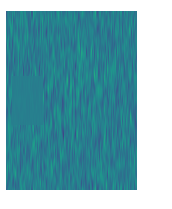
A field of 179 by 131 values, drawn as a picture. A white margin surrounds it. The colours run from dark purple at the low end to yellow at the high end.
Average level on the scale: 40%. Grain: streaks running down. Odd patch: calmer, in the middle left. Mirror symmetry: none. Slope: none. Calmest part: middle left.
